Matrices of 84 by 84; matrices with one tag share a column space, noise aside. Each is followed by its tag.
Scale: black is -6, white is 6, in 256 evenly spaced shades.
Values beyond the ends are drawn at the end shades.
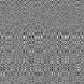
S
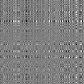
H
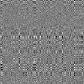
S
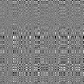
S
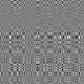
S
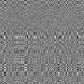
S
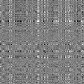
H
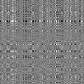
H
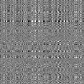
H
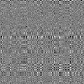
S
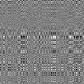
S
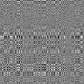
S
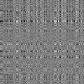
H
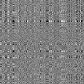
H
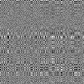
S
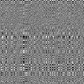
S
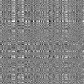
H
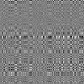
S
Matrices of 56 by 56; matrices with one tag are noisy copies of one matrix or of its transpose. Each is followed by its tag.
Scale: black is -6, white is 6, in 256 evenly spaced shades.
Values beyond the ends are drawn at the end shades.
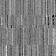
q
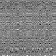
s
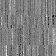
q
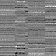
q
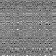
s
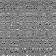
s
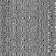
s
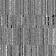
q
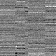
q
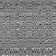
s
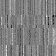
q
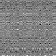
s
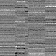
q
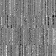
q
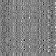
s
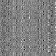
s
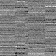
q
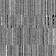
q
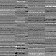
q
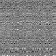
s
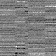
q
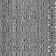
s
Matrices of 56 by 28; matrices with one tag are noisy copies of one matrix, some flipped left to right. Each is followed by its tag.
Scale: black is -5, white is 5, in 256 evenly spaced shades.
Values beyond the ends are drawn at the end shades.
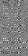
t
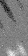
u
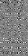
t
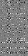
t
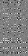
t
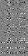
t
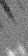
u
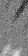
u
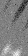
u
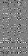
t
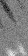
u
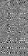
t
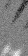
u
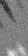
u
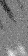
u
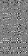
t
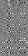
t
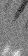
u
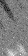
u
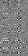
t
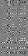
t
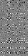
t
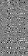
t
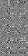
t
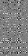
t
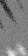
u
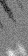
u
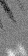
u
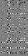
t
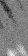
u
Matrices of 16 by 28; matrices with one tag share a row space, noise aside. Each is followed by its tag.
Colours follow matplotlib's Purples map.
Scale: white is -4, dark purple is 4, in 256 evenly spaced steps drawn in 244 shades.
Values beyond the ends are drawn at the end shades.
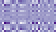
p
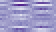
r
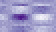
r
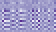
p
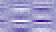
r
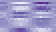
r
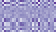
p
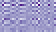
p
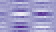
r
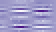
r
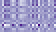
p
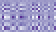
p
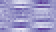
r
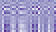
p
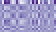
p
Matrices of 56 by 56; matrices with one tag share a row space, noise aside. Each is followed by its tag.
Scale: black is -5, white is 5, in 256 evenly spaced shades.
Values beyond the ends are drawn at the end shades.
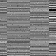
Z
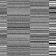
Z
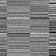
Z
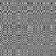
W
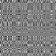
W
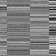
Z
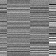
Z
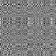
W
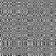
W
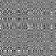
W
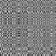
W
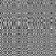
W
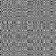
W
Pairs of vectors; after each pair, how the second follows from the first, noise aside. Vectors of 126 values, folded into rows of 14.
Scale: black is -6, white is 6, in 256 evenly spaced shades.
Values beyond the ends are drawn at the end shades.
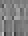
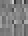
wrapped around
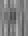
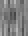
copied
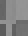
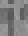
wrapped around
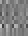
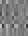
copied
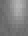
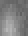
reversed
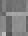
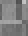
reversed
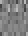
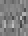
wrapped around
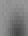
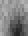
scaled up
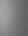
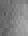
reversed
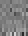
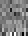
scaled up
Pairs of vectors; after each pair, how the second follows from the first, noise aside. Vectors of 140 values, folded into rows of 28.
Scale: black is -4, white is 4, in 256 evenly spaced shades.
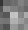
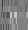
partly zeroed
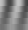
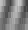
copied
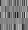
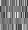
negated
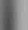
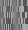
sign-scrambled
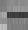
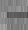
shrunk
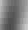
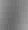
shrunk
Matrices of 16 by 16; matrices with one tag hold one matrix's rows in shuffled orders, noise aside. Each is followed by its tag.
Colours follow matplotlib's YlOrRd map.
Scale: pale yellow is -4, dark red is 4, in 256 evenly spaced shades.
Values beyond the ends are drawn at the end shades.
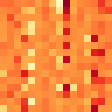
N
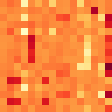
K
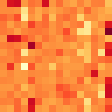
K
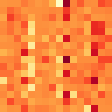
N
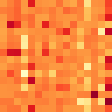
K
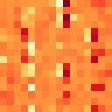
N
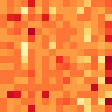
K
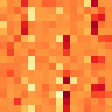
N
